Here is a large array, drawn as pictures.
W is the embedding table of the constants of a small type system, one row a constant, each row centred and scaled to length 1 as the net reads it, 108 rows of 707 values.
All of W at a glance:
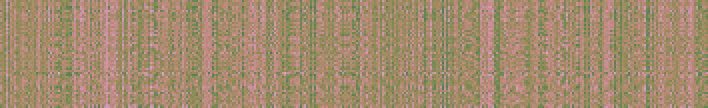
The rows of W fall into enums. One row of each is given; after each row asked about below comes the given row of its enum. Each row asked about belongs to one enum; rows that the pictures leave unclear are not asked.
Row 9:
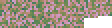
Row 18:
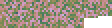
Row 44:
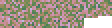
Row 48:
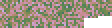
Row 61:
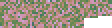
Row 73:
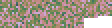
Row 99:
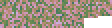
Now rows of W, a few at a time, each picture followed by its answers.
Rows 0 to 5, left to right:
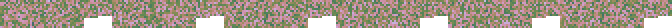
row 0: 61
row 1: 9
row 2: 18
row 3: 99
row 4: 99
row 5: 18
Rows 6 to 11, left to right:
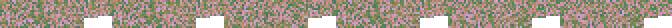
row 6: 9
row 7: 9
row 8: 18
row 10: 61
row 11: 61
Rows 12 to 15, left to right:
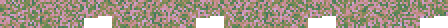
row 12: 44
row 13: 18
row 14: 18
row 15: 48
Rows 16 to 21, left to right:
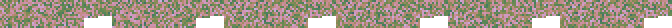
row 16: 48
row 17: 61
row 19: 18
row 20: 9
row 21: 18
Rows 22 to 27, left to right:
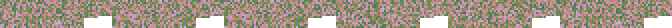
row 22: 99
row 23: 61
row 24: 61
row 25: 9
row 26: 18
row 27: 99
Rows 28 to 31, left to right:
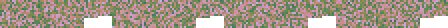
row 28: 9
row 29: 61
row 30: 48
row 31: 44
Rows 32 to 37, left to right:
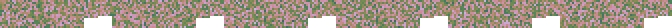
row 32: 9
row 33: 61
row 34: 44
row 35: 44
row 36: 99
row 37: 18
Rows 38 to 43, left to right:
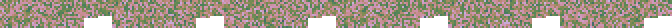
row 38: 48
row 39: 99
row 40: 44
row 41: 48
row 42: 99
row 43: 61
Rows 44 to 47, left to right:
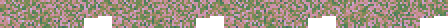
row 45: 44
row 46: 44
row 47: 48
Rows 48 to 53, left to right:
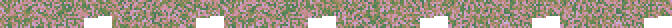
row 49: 18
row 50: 48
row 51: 9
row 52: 99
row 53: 99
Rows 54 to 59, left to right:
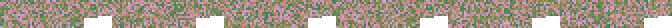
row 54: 61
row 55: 48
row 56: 18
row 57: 61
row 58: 99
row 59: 9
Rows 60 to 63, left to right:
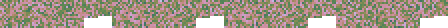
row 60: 48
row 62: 61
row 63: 44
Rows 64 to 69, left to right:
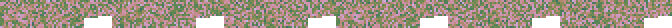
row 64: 61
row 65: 48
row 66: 44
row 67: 61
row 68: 44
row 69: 9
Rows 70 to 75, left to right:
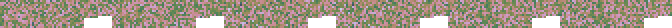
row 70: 61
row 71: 48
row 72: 73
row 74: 9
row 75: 9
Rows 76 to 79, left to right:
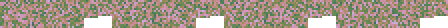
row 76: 61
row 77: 18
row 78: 18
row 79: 99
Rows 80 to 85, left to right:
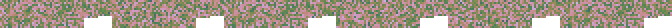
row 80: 48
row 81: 18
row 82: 48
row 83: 61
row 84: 44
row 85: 48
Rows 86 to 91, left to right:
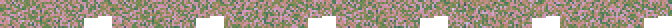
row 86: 44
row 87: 44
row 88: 18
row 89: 44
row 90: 73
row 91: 18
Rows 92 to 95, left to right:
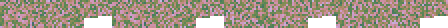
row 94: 9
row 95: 99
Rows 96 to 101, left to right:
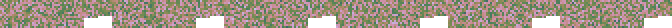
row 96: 48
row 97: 9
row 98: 44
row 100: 18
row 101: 44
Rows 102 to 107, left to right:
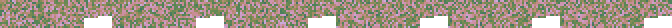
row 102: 9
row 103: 48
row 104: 99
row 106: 61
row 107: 61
